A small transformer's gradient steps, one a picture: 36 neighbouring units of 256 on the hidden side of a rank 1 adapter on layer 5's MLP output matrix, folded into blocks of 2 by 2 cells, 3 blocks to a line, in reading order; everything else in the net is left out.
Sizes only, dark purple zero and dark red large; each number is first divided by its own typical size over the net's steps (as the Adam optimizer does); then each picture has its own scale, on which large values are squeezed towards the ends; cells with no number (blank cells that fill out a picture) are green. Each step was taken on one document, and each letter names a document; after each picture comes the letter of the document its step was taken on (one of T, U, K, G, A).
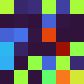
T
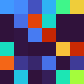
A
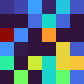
T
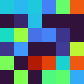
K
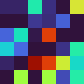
T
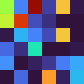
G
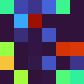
A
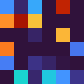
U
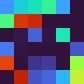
U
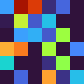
G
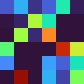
A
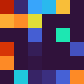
U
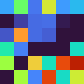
K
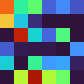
G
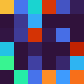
G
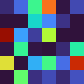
K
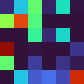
U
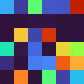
T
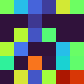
T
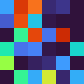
G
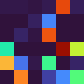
A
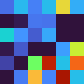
T
